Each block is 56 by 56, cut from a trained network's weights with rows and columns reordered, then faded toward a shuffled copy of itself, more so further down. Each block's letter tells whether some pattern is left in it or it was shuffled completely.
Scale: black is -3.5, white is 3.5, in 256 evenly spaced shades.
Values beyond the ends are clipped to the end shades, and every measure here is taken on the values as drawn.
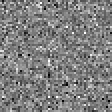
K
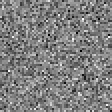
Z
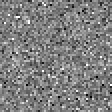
Z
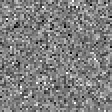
Z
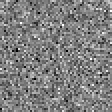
Z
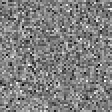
Z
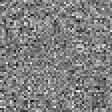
K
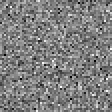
Z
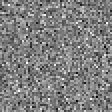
Z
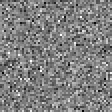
Z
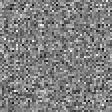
K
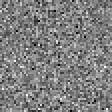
Z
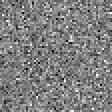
Z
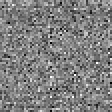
K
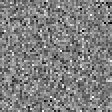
Z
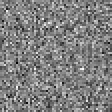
K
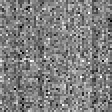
K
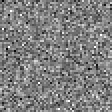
Z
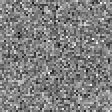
Z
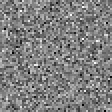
Z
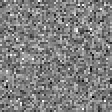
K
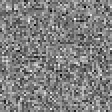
K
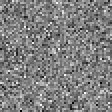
Z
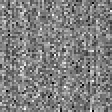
K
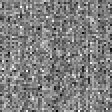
K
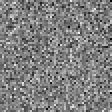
K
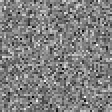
Z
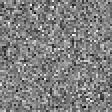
Z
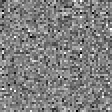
K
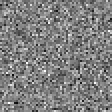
K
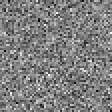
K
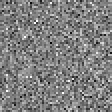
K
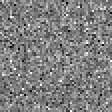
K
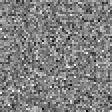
Z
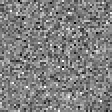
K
